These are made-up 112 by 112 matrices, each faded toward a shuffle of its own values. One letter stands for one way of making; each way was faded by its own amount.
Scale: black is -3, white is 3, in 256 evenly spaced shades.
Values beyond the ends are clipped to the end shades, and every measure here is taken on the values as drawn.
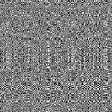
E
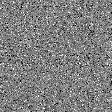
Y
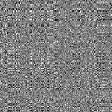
E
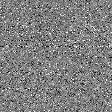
Y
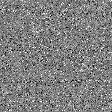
Y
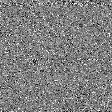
Y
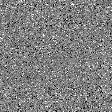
Y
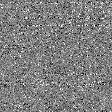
Y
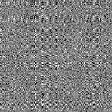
E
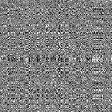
E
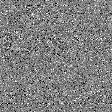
Y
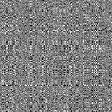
E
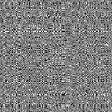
E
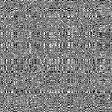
E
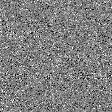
Y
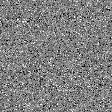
Y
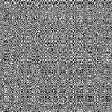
E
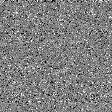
Y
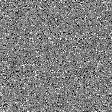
Y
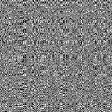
E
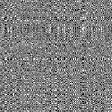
E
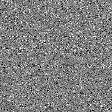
Y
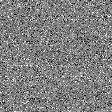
Y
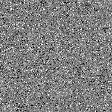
Y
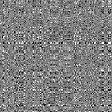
E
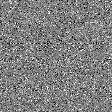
Y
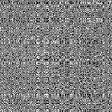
E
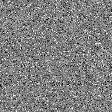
Y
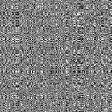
E
